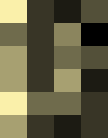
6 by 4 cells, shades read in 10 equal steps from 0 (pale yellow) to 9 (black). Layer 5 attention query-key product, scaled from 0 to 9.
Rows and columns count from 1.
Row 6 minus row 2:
-2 0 4 -2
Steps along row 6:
up up down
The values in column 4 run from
6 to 9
